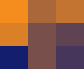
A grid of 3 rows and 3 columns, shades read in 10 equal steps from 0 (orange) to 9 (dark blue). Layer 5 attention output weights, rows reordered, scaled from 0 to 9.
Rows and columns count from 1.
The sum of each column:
10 13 15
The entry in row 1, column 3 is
2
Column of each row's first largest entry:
2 3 1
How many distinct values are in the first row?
3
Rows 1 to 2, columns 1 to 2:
0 3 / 1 5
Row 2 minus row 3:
-8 0 -1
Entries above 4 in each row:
0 2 3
